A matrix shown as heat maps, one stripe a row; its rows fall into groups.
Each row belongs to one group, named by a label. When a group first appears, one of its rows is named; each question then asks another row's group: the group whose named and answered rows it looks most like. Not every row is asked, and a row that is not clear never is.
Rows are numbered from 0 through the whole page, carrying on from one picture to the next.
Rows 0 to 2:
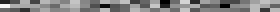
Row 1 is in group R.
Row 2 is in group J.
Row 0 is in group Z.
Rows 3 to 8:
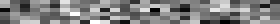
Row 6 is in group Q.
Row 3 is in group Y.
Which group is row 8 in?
Q
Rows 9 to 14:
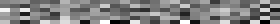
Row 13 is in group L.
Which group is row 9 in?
L
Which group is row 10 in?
J
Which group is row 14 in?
J
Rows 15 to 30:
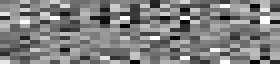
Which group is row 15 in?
Z
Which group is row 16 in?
Y
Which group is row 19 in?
Z
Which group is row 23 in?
Q
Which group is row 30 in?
Y
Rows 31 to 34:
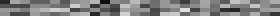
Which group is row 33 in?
Z
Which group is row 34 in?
L
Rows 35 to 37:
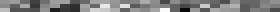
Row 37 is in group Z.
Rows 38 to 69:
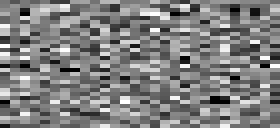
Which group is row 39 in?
Z
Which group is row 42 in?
L
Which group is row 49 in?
Y
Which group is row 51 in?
Y
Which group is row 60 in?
Y
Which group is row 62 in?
L
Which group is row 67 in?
R
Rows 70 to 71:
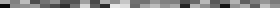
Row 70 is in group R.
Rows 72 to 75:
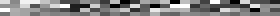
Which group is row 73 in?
Z
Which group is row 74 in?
Y
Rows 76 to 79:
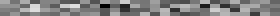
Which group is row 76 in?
R
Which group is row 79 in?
Y
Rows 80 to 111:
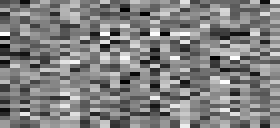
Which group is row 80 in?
J
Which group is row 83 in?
L
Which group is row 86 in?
R
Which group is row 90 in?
J
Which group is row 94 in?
L
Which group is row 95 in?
Q
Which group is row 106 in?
Z
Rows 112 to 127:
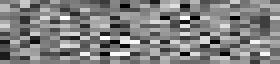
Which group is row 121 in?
R
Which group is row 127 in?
Y
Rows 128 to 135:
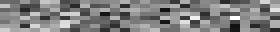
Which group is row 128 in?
Z
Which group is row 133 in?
Z
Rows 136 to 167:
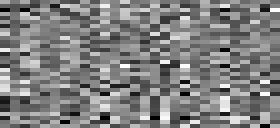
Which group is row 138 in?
J
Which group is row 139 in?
R
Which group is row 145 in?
Z
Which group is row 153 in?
Y
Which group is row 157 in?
J
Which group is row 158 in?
R
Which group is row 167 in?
J
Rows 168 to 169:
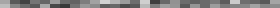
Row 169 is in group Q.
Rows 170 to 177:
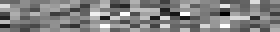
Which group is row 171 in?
J
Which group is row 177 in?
J
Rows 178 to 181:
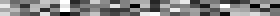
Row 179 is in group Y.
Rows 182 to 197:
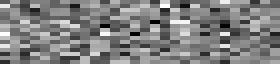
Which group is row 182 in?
Y
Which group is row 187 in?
Z
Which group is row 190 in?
Y
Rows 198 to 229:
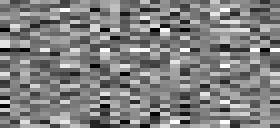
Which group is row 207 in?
J
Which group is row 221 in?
R
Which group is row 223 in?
Y
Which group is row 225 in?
R
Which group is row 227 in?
Z
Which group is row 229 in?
L
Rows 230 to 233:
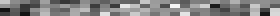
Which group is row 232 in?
J
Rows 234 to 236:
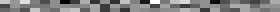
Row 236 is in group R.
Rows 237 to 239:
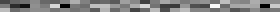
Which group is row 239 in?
Y
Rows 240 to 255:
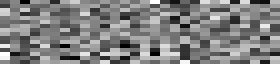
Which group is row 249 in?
J
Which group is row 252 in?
Y
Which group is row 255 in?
J
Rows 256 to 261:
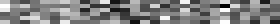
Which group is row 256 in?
J
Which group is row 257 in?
R
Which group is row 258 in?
J
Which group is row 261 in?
Y
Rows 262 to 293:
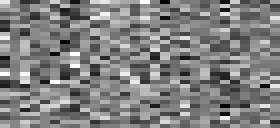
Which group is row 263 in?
Y
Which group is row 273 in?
R
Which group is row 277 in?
Q
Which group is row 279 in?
R
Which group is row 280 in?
R
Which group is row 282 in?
Q
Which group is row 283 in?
J
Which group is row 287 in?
Q
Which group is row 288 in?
Z
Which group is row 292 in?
L
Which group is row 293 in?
R
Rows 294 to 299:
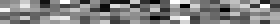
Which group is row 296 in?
R
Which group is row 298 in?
Z
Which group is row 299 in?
J
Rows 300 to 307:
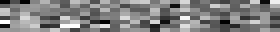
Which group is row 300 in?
J
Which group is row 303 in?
R
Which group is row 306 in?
Q
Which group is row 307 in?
Z
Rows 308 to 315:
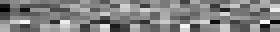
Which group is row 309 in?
L
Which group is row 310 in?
J
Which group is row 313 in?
L
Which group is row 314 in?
J
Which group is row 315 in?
J
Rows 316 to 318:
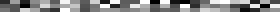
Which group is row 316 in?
Y
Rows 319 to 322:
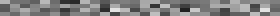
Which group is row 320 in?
Y
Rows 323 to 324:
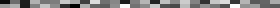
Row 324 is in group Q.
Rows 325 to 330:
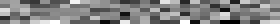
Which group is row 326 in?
L
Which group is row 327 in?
R
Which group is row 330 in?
Z
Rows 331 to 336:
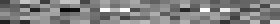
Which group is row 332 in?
J
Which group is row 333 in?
R
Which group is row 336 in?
J
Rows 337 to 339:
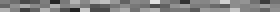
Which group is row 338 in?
Z
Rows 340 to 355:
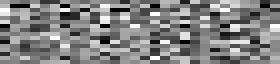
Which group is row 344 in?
R
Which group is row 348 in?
Z
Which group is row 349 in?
Z
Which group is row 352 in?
L
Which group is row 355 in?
Z
